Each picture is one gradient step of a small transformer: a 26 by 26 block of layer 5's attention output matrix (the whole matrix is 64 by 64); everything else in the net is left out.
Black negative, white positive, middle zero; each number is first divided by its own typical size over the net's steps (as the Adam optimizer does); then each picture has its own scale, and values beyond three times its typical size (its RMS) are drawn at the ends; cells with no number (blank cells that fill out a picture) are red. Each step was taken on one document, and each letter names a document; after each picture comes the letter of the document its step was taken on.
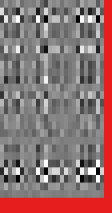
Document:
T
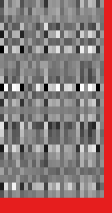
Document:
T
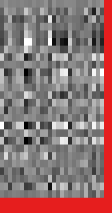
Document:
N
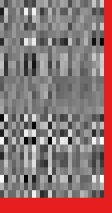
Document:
N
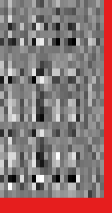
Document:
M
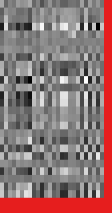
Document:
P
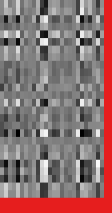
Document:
T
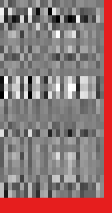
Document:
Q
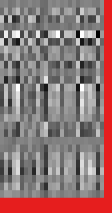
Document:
T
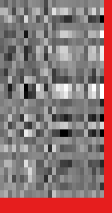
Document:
N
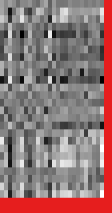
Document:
N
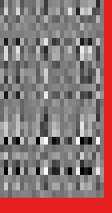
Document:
T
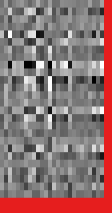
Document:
N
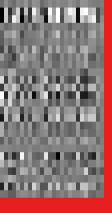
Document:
Q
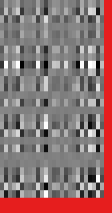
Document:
T
